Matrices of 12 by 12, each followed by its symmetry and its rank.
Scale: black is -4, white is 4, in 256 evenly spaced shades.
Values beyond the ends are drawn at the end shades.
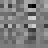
neither, rank two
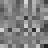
neither, rank two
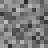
neither, full rank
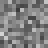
neither, full rank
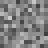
neither, full rank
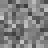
neither, full rank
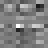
neither, rank two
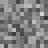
neither, full rank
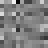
neither, rank two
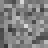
neither, full rank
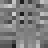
neither, rank two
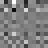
neither, rank two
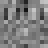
neither, rank two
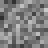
neither, full rank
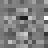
neither, rank two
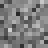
neither, full rank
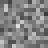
neither, full rank
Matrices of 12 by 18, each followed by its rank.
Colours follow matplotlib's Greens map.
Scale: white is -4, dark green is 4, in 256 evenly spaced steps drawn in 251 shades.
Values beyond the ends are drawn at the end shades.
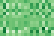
two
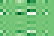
one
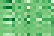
two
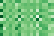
two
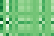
one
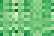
two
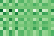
one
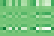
one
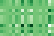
one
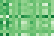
two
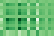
one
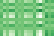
one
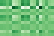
one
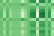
one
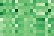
two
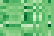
two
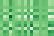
one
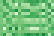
two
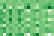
two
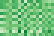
two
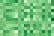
two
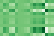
one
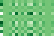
one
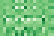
two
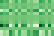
one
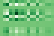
one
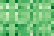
two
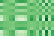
one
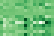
two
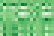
two
